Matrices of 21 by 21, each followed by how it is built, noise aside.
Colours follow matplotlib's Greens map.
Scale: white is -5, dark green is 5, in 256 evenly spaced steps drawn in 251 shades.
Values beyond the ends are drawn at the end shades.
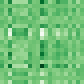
low rank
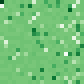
sparse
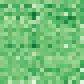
low rank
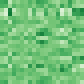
low rank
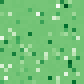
sparse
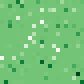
sparse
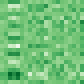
low rank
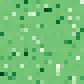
sparse
